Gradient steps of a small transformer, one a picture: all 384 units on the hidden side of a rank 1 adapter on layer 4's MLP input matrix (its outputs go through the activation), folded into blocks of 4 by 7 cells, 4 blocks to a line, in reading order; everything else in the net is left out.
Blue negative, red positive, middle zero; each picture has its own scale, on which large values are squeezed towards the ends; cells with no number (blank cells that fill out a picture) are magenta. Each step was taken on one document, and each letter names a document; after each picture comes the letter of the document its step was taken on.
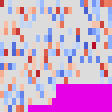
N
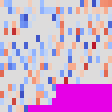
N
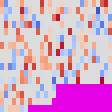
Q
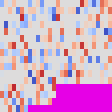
N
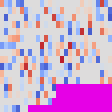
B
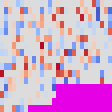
Q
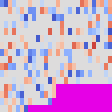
N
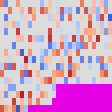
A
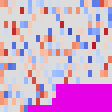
N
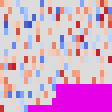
A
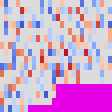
Q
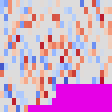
B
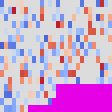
B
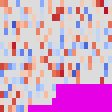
Q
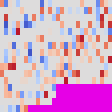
A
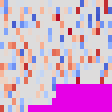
Q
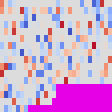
N
